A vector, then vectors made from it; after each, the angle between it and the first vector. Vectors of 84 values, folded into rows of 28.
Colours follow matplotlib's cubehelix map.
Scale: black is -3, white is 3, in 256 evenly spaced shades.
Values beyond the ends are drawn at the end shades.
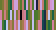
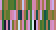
partly aligned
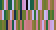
orthogonal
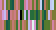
partly aligned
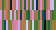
nearly parallel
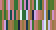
nearly opposite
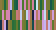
nearly opposite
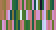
nearly opposite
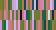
nearly parallel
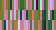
nearly parallel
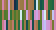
nearly opposite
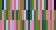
partly aligned
